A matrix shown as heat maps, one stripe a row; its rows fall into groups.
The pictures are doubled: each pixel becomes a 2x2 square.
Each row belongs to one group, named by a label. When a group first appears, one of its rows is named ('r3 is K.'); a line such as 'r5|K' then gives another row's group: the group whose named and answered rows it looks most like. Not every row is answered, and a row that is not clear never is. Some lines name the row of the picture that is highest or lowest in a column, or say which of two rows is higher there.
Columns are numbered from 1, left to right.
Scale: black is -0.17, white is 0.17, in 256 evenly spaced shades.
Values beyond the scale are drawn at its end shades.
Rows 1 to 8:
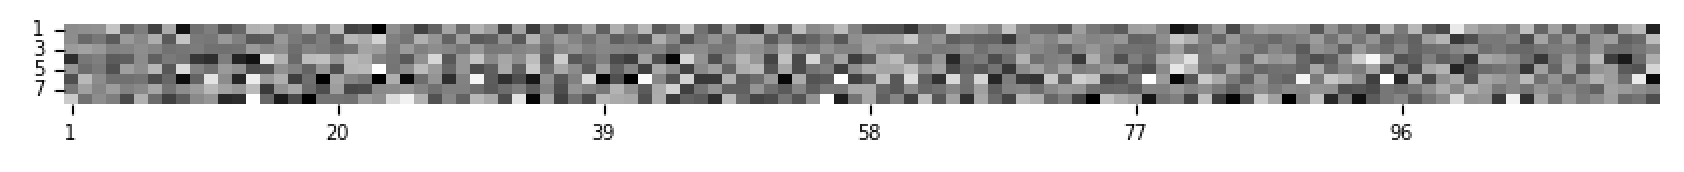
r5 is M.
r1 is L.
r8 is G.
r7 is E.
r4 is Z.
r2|M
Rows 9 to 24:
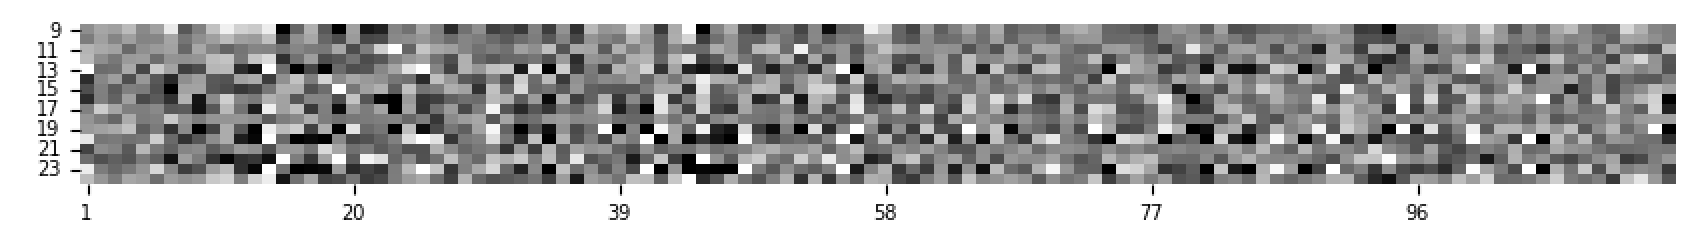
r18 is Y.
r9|E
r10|E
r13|G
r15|Z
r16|L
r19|L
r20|G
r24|E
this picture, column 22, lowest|16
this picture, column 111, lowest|22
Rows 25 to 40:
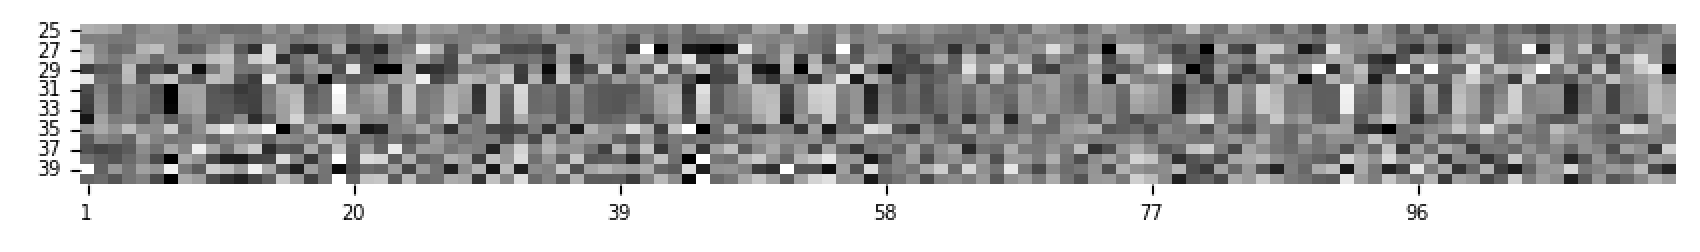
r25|M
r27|G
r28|E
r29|L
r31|Z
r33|Z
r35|E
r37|M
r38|Z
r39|E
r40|Z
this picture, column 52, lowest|29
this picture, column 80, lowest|29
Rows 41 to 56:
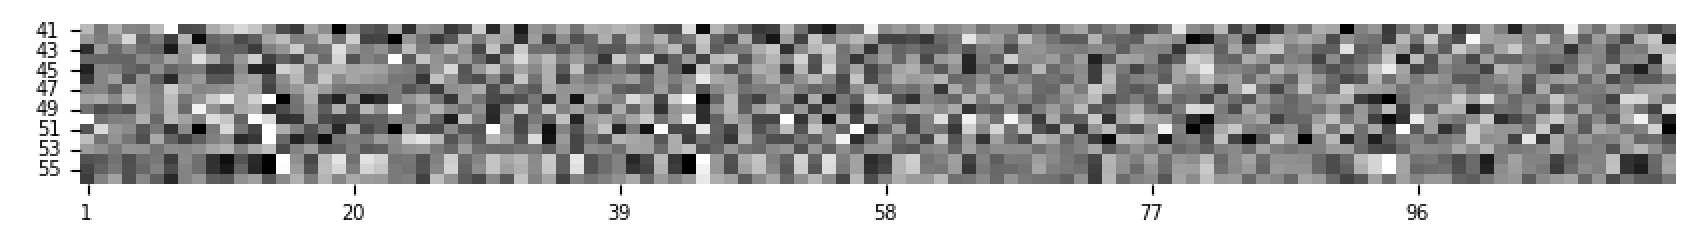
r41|E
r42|L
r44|M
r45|Z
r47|Y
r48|E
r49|M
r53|E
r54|Z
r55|Z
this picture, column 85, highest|43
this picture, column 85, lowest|41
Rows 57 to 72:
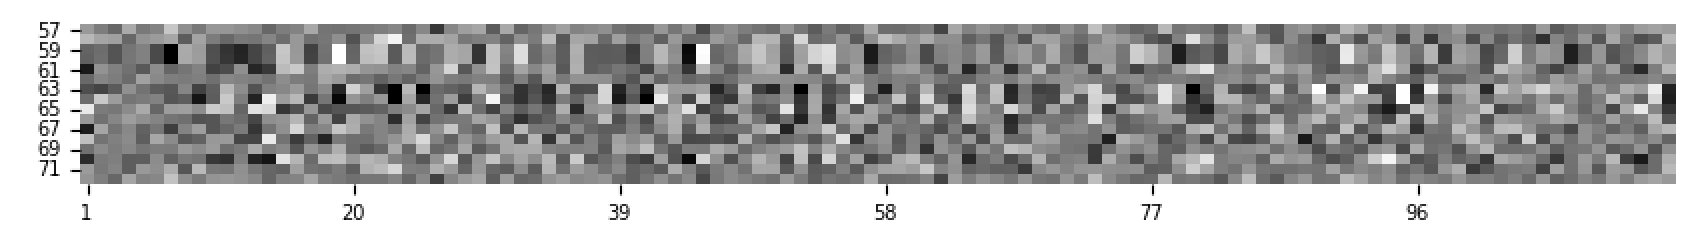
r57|Y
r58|M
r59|Z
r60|Z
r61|Z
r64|L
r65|E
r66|L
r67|Z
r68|G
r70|Z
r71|M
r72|Y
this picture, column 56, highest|64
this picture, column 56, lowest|68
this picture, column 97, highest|63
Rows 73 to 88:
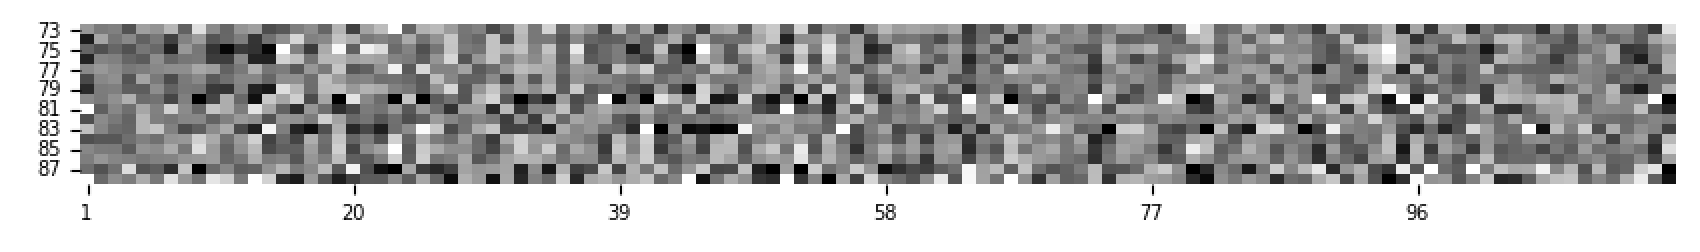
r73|M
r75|Z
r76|Z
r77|M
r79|Z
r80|L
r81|E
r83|G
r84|M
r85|M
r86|M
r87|L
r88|E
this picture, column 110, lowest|84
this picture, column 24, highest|80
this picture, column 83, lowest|83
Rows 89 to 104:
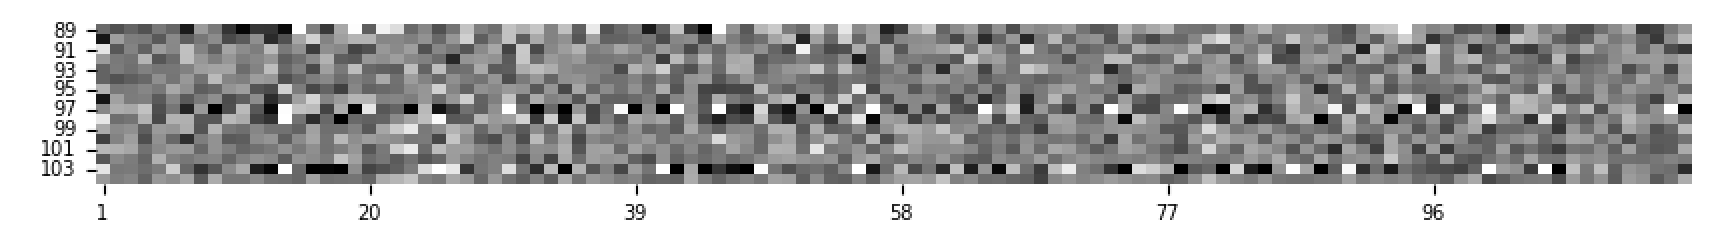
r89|Z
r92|Y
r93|M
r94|M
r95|G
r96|Z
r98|G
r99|M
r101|M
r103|G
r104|M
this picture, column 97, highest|97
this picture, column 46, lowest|103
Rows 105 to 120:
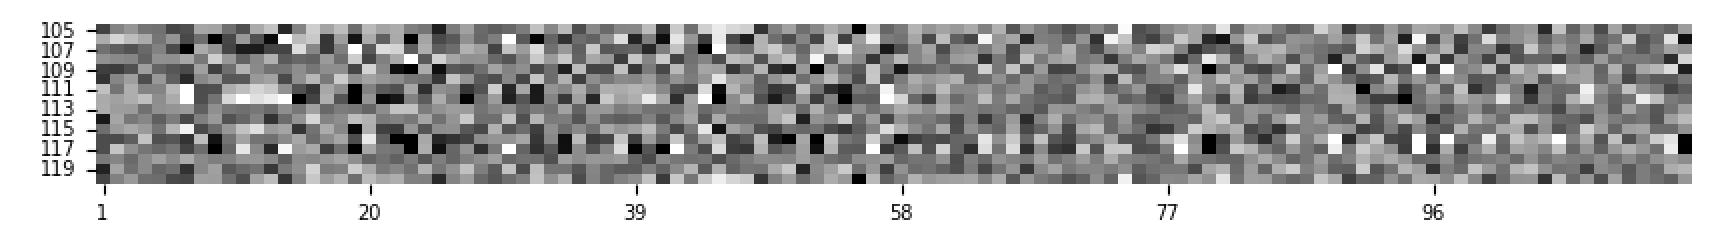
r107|Z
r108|M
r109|L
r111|E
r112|E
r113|M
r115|E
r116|L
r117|L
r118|Y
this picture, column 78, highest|117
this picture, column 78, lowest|108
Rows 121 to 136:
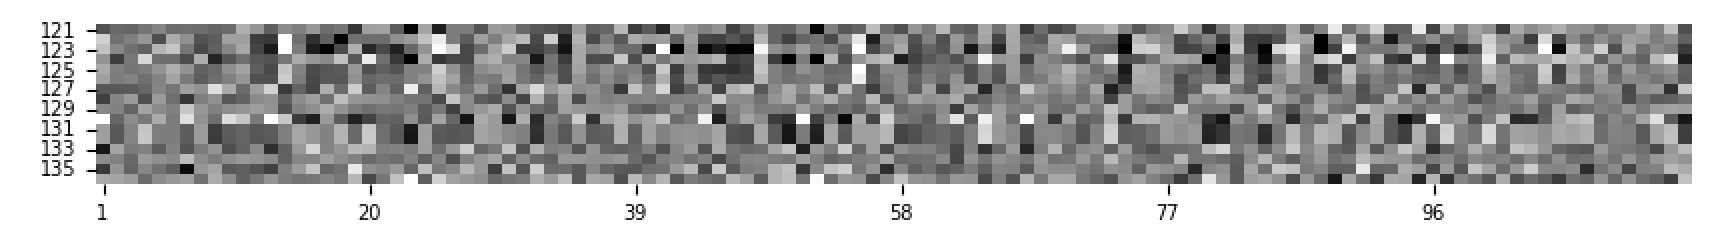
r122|G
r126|G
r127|M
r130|E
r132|L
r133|Z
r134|Y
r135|Z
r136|M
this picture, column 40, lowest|123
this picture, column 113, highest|124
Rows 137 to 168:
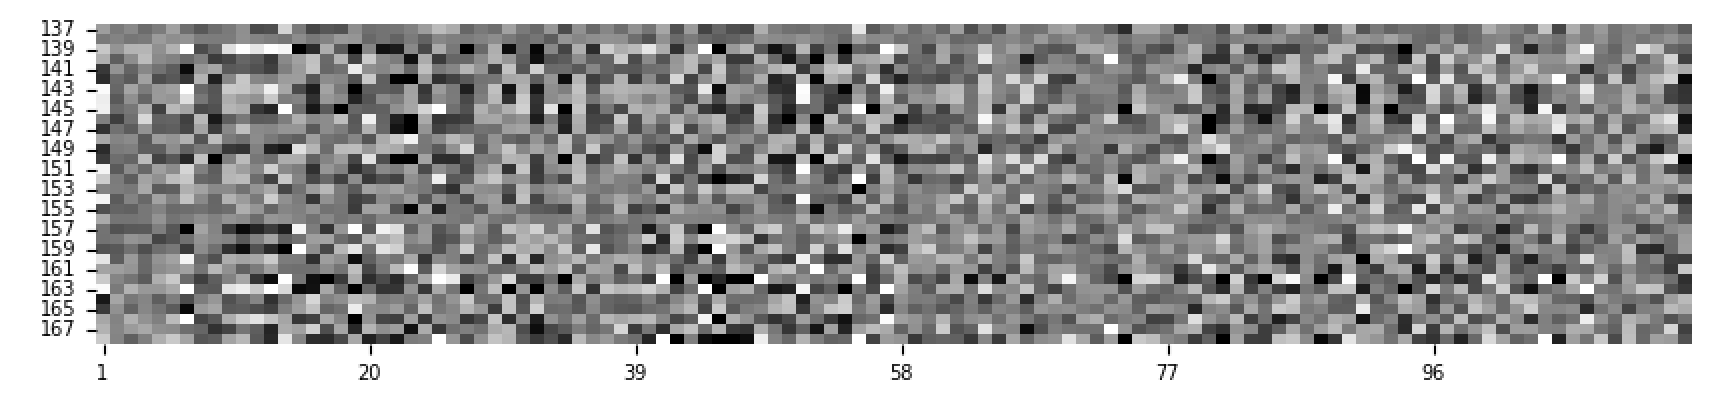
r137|G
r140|L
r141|Z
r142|L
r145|G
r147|L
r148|M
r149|Z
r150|L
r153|Y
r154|E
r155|L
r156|E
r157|Z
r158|Y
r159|Z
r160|E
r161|M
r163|E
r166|E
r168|G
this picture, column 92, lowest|161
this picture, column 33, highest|145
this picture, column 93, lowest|145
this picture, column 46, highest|158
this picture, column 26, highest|162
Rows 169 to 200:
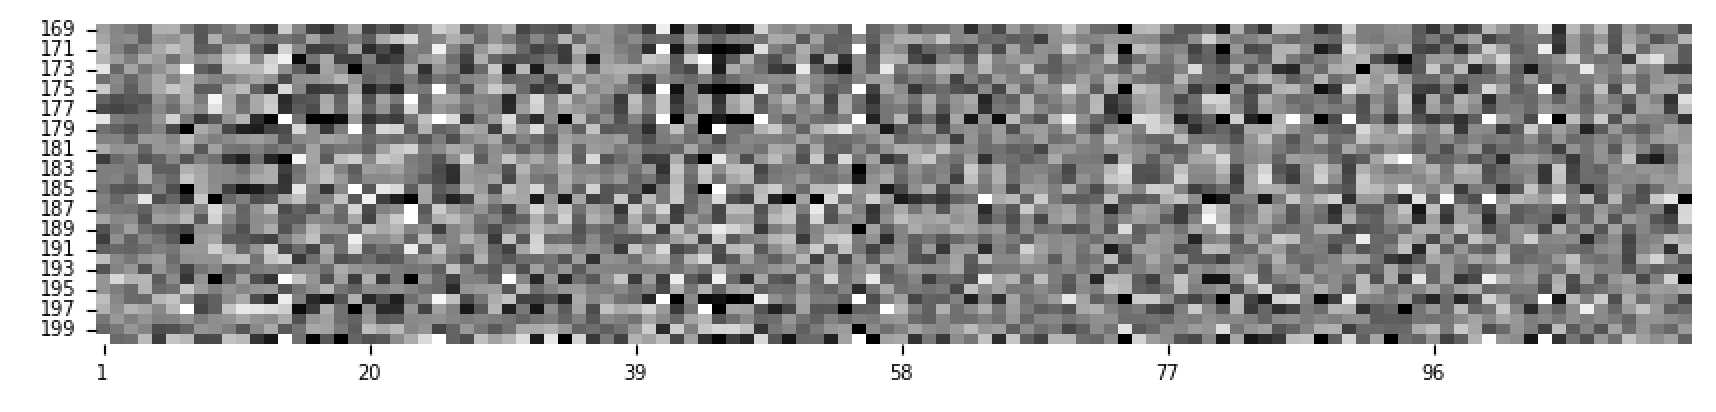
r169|G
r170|M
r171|G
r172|E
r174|Y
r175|G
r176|M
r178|G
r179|Z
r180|Y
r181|M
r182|Z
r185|Z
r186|L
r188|M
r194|L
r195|Y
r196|G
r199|Y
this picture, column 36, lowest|172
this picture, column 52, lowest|186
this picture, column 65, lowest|178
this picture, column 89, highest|186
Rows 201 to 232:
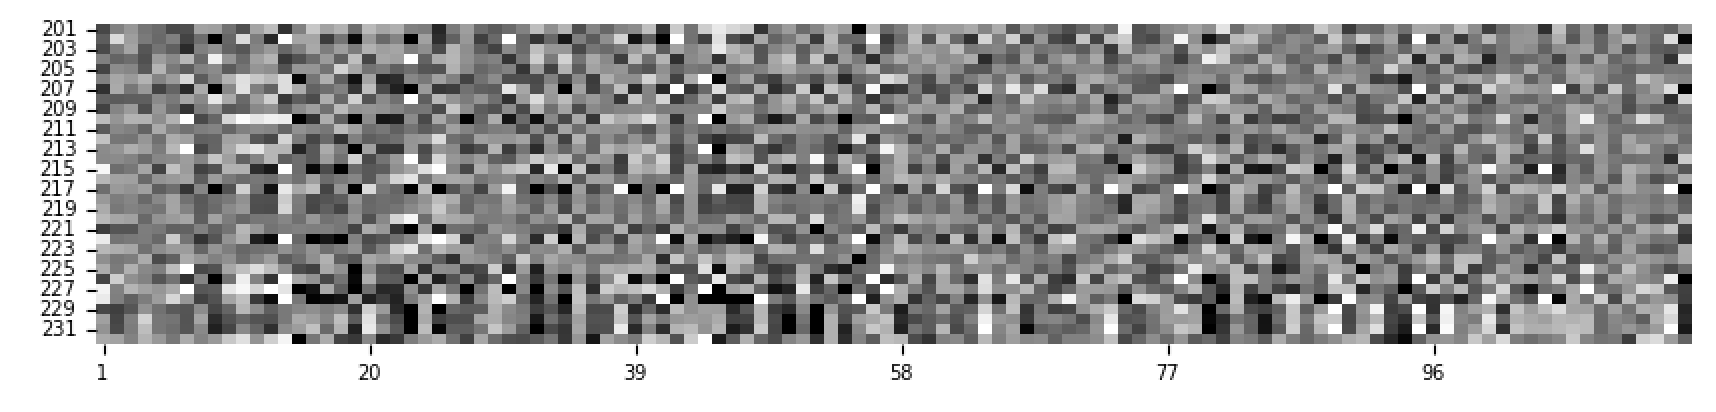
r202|L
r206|E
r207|L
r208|M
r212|G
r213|E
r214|M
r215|G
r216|M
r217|L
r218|G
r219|G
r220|M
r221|L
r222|G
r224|Y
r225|E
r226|L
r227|E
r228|G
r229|L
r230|L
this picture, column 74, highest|201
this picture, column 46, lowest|228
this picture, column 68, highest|207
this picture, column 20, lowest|228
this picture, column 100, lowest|204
